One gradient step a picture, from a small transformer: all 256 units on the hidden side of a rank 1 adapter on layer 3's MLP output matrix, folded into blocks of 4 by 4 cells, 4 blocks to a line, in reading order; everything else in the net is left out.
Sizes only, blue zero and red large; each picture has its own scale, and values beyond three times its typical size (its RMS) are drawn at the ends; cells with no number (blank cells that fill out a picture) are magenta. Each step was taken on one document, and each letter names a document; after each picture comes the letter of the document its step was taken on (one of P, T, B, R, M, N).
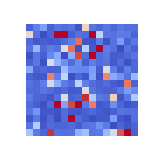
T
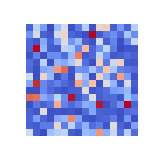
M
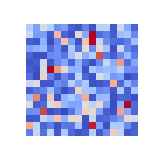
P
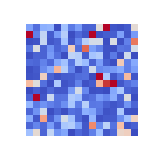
P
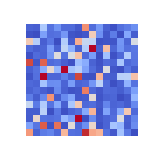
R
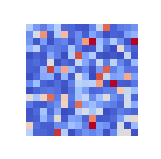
P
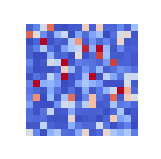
T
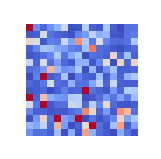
R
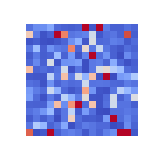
T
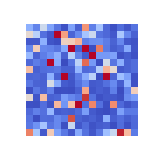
T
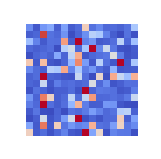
R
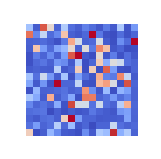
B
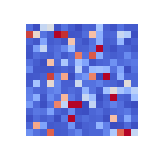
T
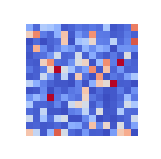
P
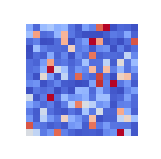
P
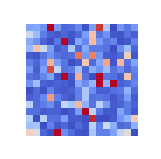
P
